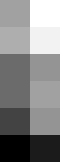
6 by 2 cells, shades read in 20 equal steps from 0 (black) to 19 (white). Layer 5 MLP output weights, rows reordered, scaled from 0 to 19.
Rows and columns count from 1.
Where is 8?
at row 3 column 1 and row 4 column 1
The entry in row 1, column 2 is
19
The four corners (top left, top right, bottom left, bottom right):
12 19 0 2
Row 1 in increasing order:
12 19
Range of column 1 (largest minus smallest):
13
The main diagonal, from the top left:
12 18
